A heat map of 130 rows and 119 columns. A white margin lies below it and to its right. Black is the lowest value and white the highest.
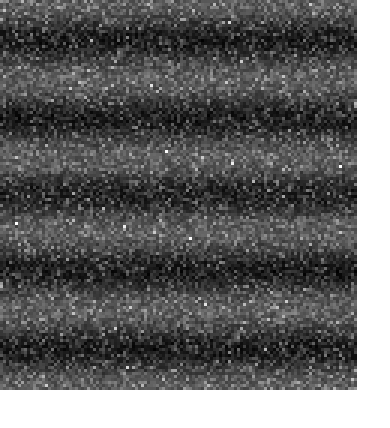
Seam: none. Stripes: horizontal, repeating 5 times. Average level on the scale: 30%. Symmetry: a half turn. Slope: none. Odd rows or columns: none.
